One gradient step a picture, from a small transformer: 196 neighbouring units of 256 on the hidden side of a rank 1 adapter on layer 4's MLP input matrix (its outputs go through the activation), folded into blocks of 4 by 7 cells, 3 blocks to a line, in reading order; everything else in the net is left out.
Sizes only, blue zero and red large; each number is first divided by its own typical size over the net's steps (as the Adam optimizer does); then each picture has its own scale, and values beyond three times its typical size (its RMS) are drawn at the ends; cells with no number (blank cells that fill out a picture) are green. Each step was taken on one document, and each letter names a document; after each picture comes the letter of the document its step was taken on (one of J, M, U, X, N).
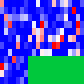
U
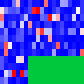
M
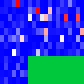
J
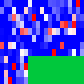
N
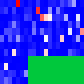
J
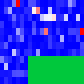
J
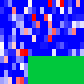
N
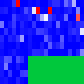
J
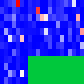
J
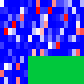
U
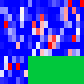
U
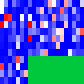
U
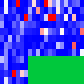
M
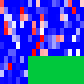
U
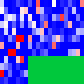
U
